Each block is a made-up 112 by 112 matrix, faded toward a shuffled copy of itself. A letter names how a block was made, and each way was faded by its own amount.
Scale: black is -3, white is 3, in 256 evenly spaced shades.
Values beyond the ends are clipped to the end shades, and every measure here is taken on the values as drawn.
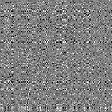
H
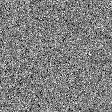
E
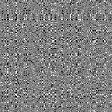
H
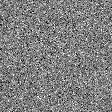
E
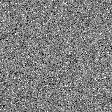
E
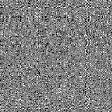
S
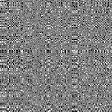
H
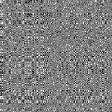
H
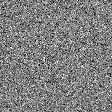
E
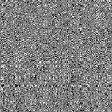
S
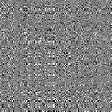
H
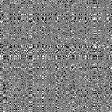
H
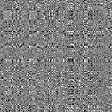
H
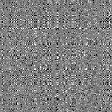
H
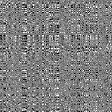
H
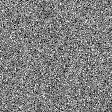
E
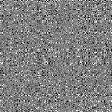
S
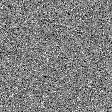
E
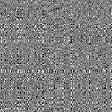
H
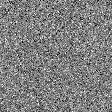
E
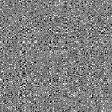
S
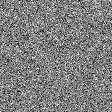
E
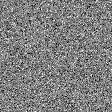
E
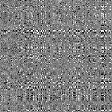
H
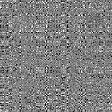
H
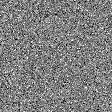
E
